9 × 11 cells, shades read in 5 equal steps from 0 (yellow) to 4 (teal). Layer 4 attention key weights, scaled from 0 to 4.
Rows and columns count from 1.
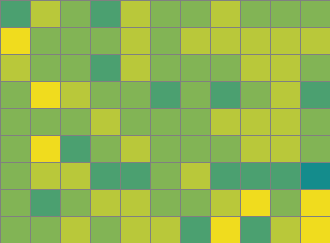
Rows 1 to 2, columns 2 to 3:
1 2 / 2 2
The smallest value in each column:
0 0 1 1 1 1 1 0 0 1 0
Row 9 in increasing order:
0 0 1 1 1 1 2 2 2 3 3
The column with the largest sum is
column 4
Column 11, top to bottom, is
2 1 2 3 2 2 4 0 0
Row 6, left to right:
2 0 3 2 1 2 2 2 1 1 2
